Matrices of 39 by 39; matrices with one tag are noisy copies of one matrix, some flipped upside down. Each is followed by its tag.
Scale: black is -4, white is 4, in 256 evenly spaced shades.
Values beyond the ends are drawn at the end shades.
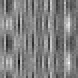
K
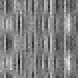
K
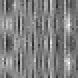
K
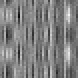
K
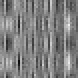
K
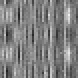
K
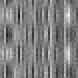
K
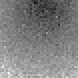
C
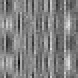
K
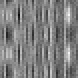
K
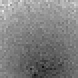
C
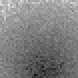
C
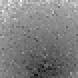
C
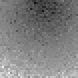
C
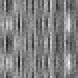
K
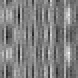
K
